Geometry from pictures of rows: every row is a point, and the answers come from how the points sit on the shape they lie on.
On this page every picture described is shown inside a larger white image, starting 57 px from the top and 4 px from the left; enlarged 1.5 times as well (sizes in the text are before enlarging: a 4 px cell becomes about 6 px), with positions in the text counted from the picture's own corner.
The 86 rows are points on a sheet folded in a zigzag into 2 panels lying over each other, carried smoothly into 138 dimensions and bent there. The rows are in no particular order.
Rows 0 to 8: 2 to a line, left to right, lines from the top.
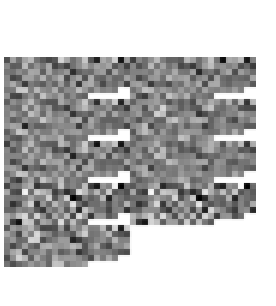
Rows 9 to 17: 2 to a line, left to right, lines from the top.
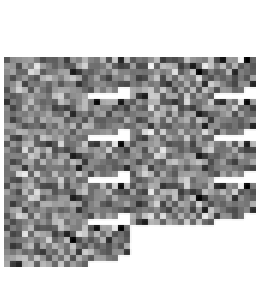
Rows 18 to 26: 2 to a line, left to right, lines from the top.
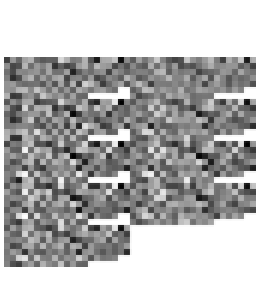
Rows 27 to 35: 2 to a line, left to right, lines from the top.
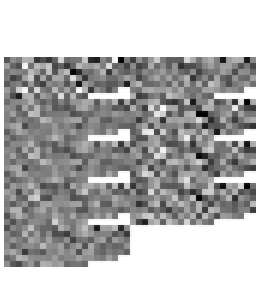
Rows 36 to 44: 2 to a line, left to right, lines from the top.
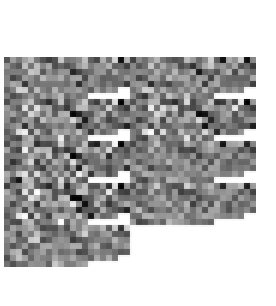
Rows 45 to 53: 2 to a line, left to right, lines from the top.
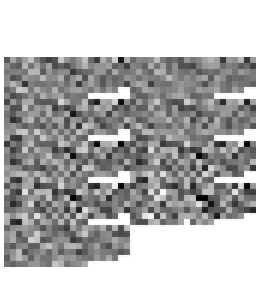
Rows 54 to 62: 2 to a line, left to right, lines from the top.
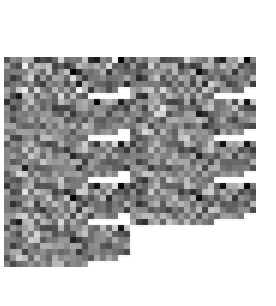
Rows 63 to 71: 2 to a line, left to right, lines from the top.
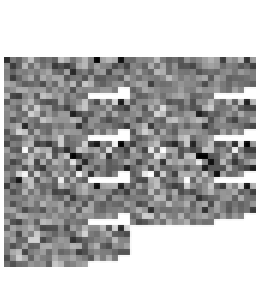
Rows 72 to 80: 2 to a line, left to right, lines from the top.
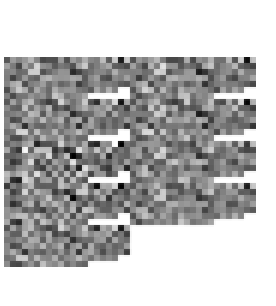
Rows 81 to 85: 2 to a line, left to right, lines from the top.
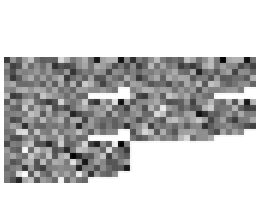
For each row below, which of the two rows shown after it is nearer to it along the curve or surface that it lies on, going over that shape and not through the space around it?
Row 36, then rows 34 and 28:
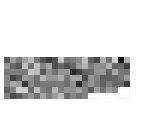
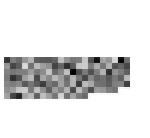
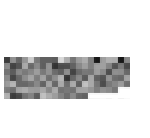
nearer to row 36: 28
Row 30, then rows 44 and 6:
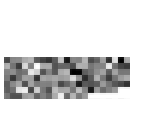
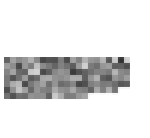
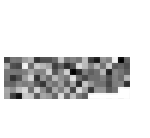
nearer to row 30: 44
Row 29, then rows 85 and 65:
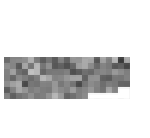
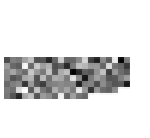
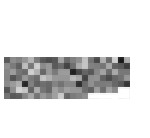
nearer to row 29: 65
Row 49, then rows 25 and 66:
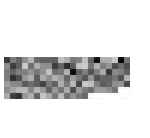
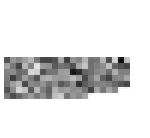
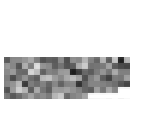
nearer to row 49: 66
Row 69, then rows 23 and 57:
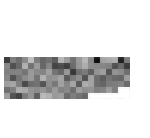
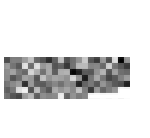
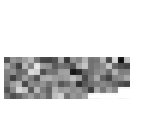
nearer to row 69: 23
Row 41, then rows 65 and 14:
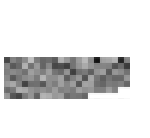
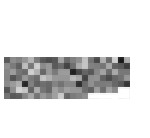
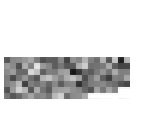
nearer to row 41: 65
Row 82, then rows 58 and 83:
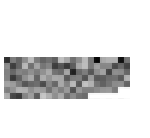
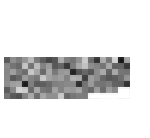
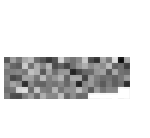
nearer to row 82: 58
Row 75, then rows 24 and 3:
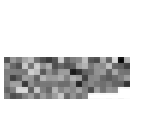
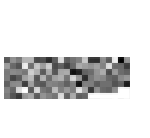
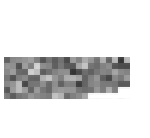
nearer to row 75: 24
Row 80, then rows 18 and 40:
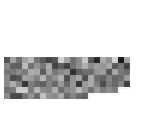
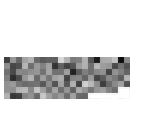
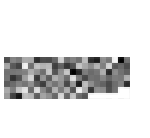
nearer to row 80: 18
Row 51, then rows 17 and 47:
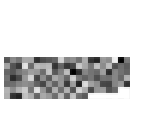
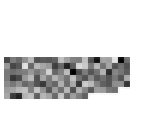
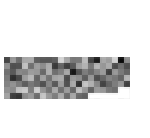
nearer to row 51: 47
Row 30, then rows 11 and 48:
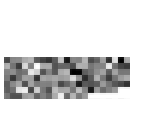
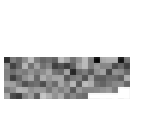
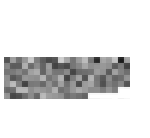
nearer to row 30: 48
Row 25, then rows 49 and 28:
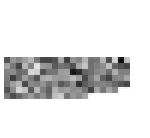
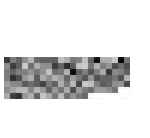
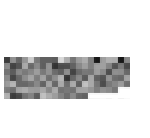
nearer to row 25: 28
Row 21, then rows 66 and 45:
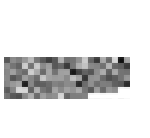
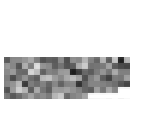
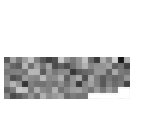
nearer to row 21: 66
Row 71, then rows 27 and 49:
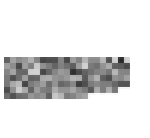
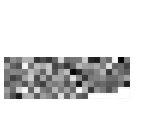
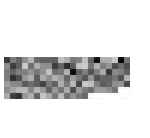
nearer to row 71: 27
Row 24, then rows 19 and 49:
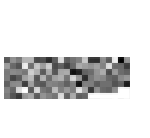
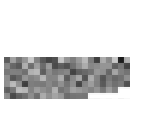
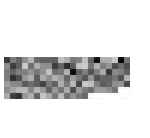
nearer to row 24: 19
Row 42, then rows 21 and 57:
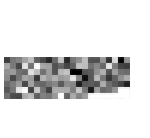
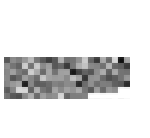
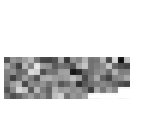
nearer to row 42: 21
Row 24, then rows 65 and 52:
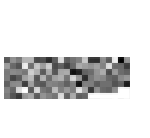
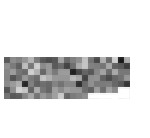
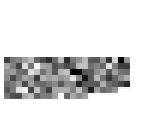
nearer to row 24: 52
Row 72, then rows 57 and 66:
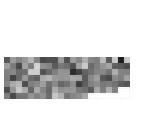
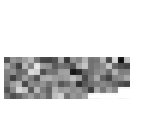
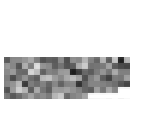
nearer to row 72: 57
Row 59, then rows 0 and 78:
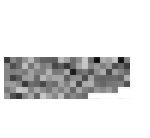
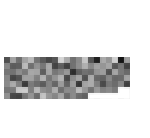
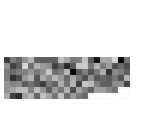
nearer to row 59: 78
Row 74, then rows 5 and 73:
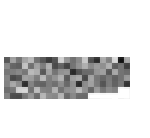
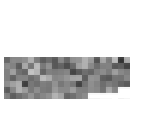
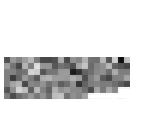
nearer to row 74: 73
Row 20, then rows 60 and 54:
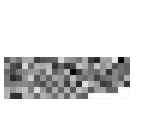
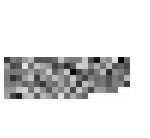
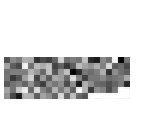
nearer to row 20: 54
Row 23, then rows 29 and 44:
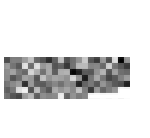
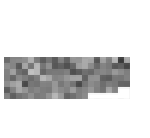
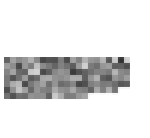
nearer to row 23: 29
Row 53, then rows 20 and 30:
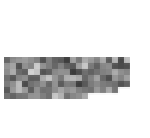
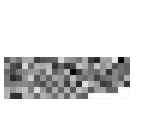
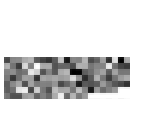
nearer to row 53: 30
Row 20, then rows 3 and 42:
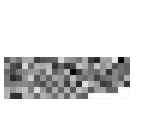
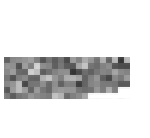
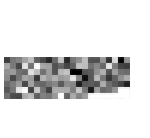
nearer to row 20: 42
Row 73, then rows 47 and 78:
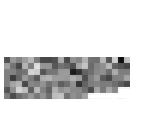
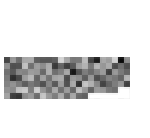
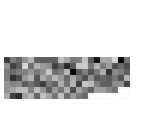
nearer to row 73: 47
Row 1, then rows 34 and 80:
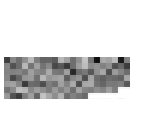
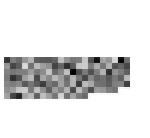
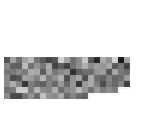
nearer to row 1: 34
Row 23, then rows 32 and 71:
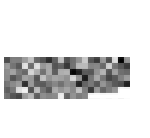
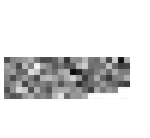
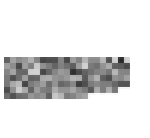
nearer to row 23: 32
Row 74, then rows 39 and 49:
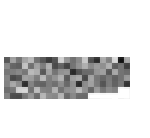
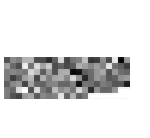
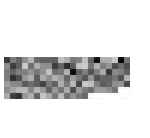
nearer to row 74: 39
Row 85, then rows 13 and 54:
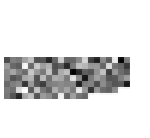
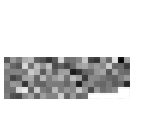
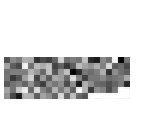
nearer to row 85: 54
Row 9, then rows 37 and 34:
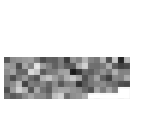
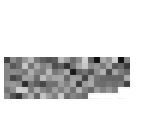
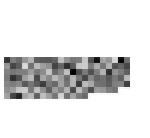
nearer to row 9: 37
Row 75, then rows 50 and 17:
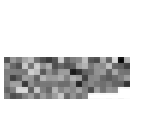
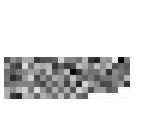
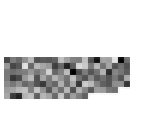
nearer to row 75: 50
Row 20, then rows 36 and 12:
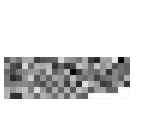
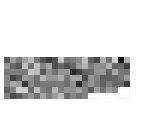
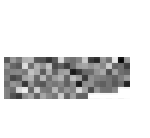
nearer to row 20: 12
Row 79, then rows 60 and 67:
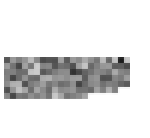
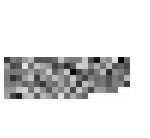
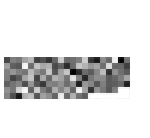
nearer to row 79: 67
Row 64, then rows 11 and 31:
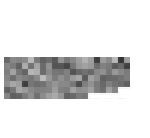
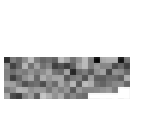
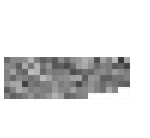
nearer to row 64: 31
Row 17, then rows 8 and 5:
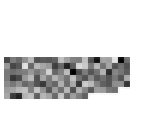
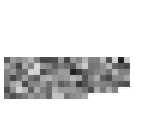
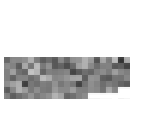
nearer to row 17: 5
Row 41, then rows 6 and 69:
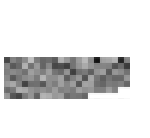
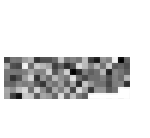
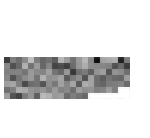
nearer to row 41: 69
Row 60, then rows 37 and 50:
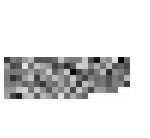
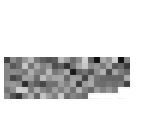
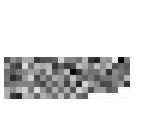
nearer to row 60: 37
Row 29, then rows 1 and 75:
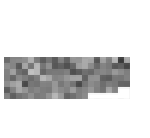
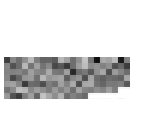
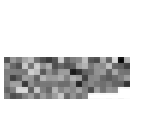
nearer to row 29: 1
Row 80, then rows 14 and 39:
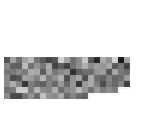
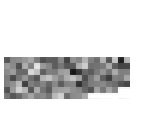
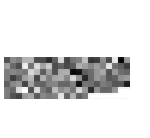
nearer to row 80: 39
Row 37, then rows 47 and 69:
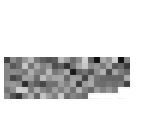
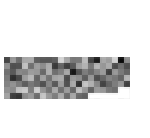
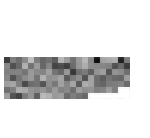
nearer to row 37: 69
